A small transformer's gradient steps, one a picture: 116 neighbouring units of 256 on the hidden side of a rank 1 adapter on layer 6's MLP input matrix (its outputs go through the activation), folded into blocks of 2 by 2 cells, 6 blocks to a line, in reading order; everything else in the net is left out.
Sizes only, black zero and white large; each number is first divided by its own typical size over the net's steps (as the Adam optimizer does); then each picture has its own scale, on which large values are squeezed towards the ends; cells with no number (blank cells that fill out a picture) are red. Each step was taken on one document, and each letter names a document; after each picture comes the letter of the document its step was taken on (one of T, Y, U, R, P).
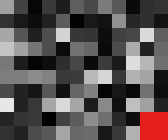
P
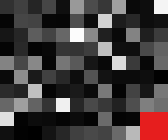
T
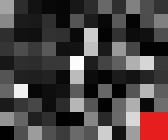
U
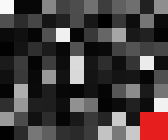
U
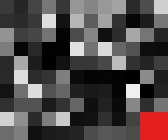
T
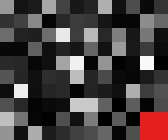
U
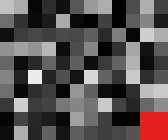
P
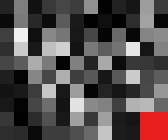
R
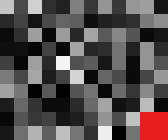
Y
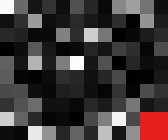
U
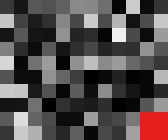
Y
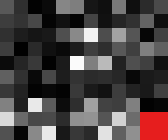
U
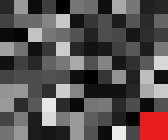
R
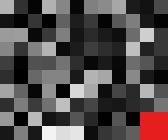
P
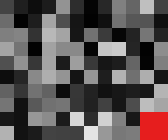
R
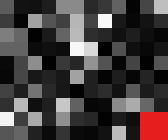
T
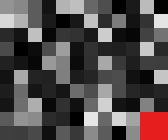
Y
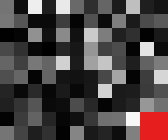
Y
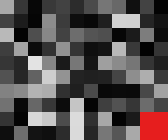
R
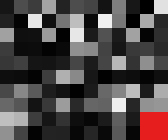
T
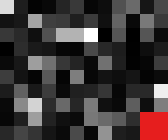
U
